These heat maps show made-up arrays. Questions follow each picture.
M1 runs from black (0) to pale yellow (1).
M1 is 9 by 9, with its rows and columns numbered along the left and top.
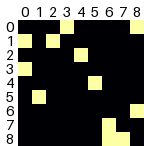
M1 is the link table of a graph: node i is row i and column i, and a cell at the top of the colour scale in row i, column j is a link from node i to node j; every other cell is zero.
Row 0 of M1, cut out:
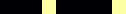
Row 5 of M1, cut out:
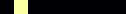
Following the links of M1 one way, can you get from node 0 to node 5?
no
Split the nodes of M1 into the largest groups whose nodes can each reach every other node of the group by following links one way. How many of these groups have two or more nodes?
3
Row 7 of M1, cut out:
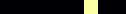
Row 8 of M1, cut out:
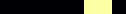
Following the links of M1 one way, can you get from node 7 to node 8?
yes
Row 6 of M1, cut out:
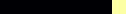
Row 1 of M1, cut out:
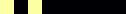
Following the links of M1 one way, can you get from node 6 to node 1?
no
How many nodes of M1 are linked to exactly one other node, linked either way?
1
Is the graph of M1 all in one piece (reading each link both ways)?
yes
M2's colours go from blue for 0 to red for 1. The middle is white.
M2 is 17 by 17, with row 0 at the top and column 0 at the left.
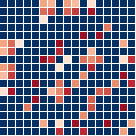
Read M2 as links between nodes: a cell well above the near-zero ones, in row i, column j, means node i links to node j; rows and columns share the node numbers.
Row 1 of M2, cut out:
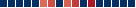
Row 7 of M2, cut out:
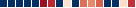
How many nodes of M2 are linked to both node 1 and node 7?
4
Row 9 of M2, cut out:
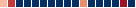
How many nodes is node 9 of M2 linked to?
4
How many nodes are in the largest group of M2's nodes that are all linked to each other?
3
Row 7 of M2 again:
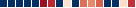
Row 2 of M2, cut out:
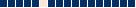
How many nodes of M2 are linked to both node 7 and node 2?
1
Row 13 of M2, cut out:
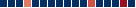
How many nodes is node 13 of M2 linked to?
3
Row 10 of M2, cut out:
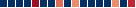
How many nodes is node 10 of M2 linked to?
5
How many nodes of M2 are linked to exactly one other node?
3
